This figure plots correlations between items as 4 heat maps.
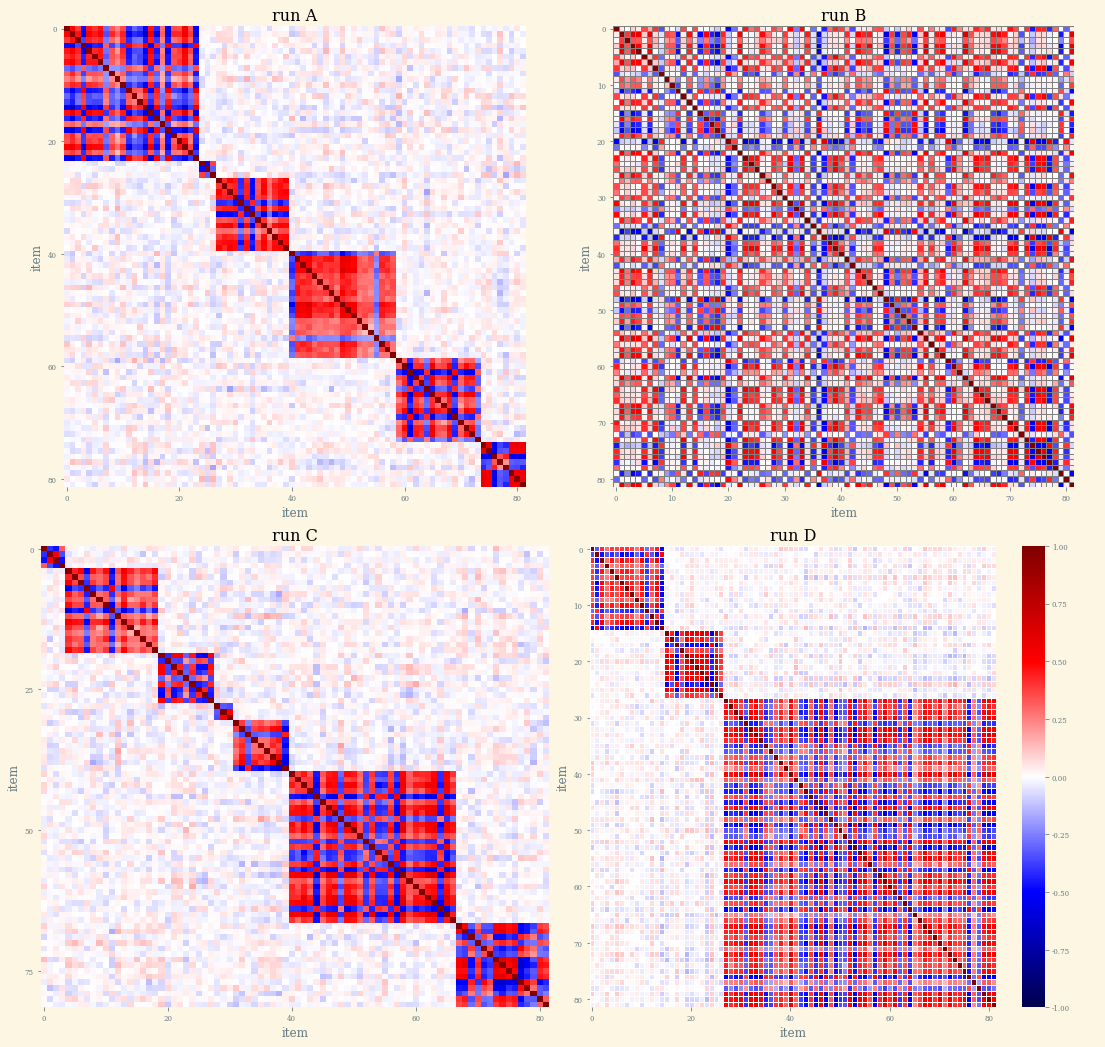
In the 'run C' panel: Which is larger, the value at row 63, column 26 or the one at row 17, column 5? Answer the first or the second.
the second
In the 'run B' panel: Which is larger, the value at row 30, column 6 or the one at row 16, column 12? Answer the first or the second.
the first
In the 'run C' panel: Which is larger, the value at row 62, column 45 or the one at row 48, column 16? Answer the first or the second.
the first
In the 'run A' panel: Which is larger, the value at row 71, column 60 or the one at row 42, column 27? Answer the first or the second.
the first
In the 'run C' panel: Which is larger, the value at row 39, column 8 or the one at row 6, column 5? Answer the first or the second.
the second
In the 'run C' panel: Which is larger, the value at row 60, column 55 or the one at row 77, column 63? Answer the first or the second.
the second
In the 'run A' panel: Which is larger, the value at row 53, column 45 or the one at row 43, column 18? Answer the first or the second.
the first
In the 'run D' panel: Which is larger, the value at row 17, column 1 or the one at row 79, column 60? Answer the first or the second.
the second
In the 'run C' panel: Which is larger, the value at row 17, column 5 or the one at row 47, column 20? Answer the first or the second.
the first
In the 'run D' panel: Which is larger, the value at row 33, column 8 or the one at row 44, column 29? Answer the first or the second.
the second
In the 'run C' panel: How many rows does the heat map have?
82
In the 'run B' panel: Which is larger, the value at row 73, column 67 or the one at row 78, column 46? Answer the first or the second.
the second
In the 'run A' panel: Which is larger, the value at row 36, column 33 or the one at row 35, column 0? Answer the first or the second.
the second
